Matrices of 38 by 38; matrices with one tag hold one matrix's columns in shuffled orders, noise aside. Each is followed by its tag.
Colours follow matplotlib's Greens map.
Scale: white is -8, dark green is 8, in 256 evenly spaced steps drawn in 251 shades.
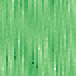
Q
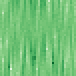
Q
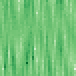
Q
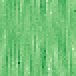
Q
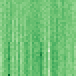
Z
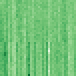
Z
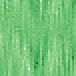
Q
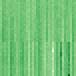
Z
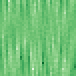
Q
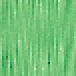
Q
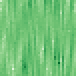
Q
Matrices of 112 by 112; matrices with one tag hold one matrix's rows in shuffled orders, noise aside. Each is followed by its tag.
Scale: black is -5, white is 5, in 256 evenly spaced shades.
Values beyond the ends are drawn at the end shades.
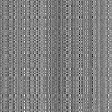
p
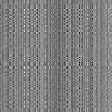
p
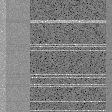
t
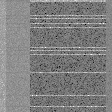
t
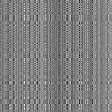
p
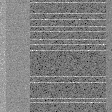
t
